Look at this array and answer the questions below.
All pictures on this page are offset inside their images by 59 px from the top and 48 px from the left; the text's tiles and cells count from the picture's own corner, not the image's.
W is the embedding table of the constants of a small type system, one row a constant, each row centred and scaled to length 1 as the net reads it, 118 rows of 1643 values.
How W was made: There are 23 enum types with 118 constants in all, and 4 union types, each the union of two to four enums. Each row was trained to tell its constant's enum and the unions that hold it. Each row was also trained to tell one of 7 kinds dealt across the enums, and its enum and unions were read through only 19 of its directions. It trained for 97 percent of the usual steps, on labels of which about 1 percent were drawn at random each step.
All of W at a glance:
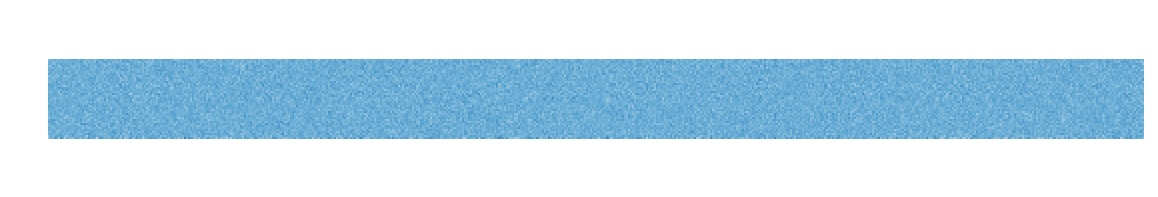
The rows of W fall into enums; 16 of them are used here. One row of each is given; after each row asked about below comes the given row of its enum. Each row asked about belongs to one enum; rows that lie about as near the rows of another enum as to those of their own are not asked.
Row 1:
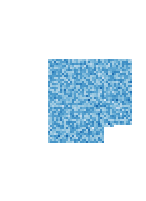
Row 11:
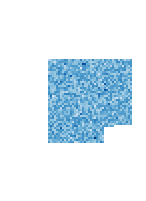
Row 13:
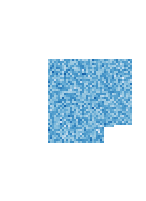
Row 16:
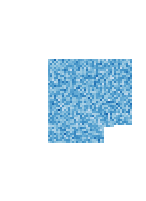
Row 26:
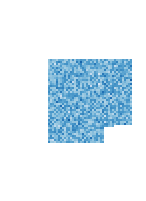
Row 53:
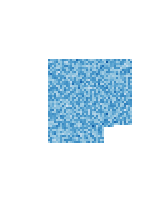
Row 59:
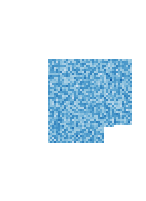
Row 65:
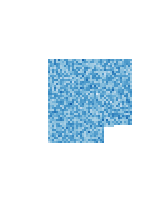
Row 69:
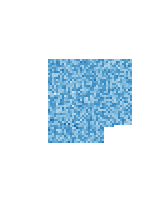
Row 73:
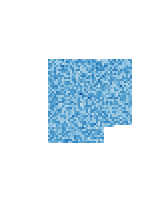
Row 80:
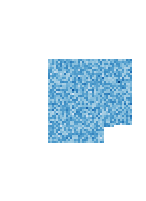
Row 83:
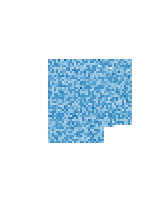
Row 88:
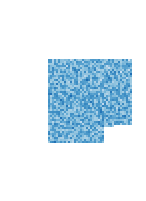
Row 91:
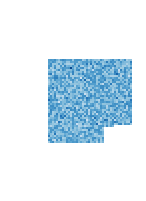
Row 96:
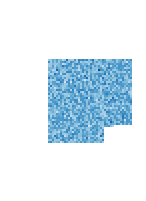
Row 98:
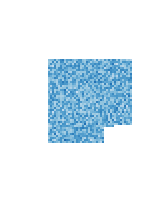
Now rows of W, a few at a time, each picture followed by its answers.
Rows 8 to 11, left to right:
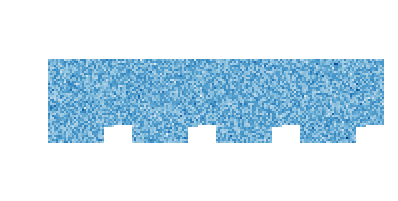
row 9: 65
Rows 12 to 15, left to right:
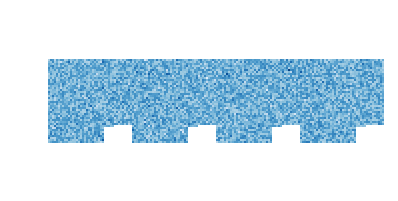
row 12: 96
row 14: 26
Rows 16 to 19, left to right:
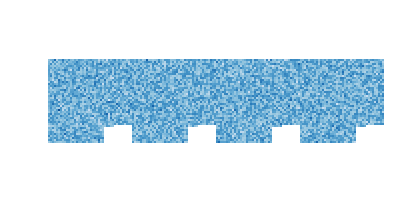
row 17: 96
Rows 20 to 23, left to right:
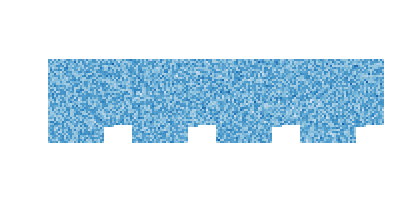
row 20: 73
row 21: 69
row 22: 73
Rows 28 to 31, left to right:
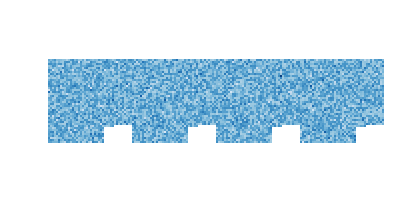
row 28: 16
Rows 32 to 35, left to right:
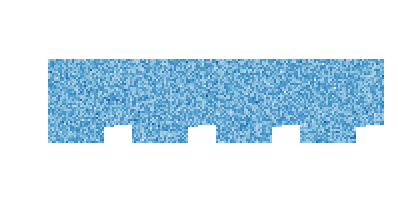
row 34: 96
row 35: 65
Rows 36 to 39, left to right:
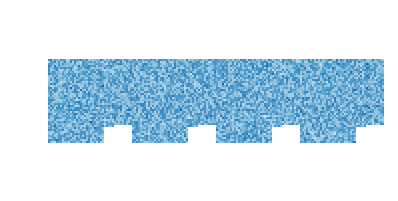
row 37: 91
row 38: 59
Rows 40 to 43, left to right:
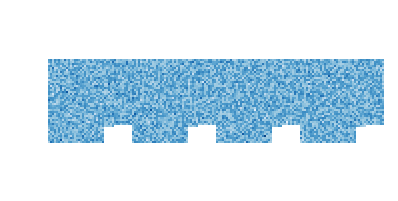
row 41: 91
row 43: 65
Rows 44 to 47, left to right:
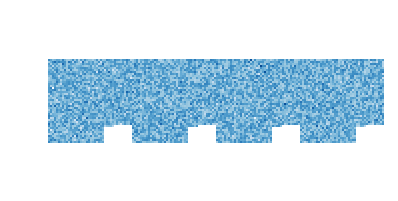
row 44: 53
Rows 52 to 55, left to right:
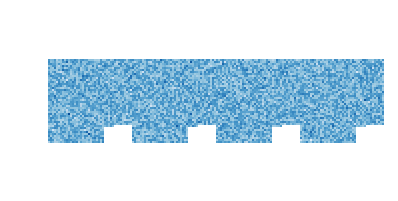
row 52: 16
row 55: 26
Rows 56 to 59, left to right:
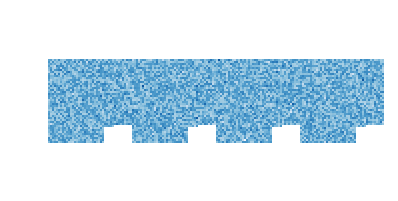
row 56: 73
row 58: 53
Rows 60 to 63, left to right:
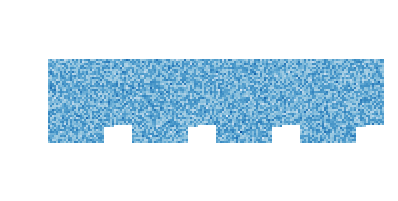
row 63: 96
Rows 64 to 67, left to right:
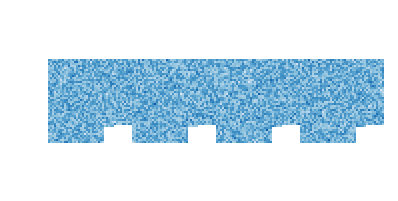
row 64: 26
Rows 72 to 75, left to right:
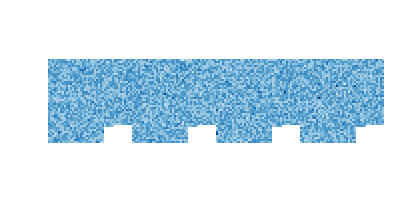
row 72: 80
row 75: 53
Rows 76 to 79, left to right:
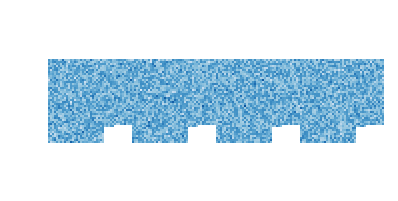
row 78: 73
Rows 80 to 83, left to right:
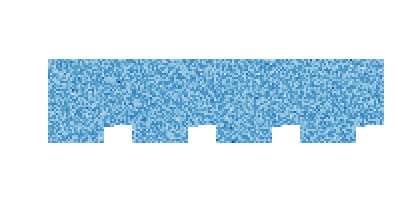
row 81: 65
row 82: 73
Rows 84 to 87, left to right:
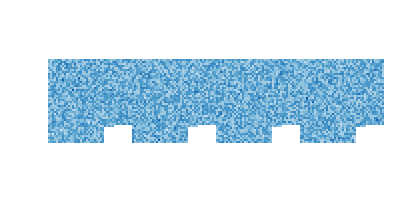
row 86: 91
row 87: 96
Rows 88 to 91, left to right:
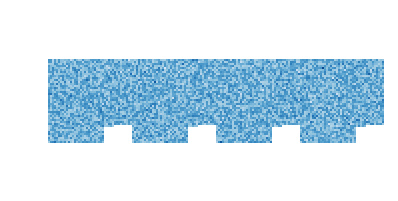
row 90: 1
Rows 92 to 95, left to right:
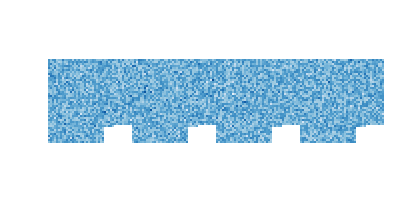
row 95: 53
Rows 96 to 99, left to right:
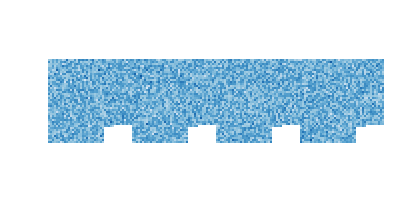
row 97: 80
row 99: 16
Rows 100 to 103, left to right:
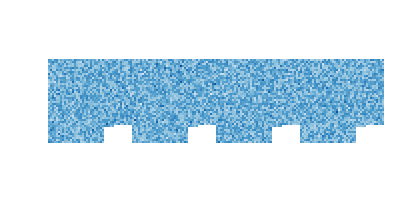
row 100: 91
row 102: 69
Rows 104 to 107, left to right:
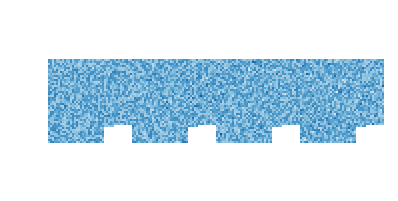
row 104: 91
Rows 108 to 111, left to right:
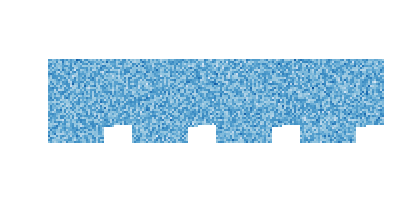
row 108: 53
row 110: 98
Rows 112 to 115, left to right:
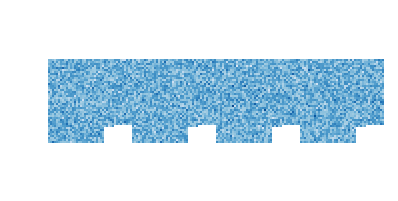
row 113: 26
